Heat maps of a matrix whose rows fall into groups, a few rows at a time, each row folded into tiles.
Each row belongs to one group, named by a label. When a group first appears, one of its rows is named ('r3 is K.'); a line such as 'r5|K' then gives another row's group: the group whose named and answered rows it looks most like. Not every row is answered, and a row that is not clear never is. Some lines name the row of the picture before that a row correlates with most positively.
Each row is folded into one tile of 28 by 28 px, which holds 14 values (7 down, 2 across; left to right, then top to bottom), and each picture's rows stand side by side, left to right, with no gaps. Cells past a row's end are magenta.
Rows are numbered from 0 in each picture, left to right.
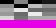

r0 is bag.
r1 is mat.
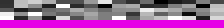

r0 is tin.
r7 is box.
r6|mat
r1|tin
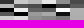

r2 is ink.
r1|tin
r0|bag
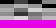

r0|mat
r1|bag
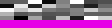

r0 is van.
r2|tin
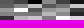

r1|bag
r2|mat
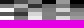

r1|mat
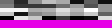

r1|tin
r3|box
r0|box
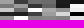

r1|ink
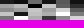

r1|van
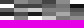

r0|bag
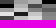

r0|box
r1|mat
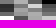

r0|tin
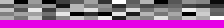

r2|box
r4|box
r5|box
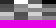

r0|tin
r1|mat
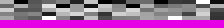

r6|mat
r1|box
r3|van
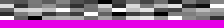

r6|bag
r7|van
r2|ink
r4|ink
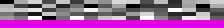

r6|ink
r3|ink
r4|tin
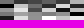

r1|bag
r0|box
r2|bag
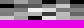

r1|box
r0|tin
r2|mat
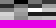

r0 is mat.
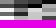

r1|van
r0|ink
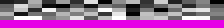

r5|tin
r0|box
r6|bag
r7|mat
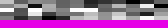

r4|mat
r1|van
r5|bag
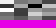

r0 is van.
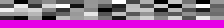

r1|van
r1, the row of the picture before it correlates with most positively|1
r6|van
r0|van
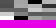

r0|tin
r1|bag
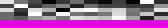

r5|box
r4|mat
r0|van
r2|bag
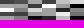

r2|tin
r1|van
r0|ink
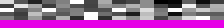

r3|tin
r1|bag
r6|ink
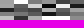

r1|bag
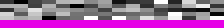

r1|van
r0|mat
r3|tin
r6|tin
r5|tin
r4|mat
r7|bag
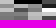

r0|van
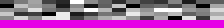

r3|ink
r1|ink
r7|box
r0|box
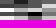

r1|ink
